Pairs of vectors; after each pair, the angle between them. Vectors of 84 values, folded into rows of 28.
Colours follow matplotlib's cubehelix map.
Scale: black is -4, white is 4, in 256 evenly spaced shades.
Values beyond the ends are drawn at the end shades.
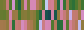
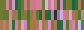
nearly parallel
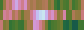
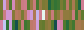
partly aligned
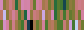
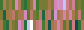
nearly opposite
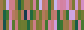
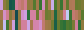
partly opposed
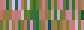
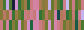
nearly opposite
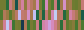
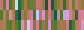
partly opposed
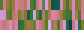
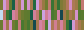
partly aligned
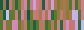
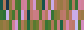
nearly parallel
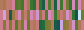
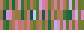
partly opposed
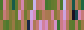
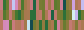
nearly opposite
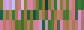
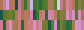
partly aligned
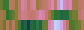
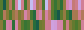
partly aligned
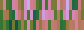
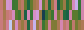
nearly opposite
